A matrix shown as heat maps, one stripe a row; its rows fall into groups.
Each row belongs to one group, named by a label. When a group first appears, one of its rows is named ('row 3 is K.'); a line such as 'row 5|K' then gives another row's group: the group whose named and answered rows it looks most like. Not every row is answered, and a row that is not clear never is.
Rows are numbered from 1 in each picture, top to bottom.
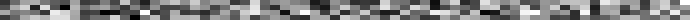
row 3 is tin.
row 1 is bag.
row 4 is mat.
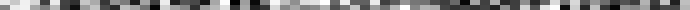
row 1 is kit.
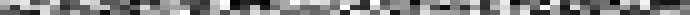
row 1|kit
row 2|kit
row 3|tin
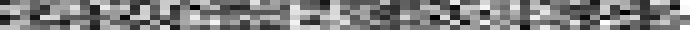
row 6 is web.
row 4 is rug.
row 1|bag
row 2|web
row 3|web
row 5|bag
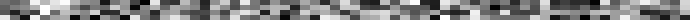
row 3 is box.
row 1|mat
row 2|mat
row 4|rug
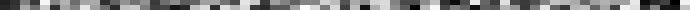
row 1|box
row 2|box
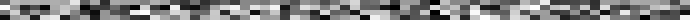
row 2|tin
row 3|rug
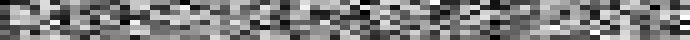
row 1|box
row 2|rug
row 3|bag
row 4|bag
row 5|rug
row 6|box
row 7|rug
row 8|mat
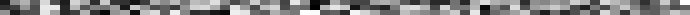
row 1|bag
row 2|rug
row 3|tin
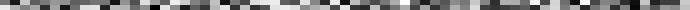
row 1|tin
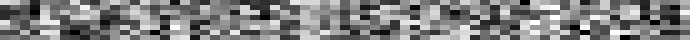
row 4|box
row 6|tin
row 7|rug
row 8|tin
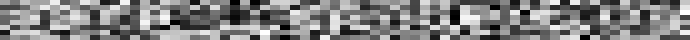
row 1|kit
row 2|mat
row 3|web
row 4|web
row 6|tin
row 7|bag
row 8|rug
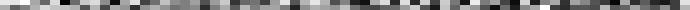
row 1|kit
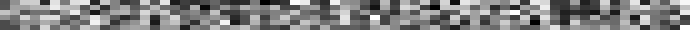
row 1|web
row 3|web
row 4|kit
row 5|kit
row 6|box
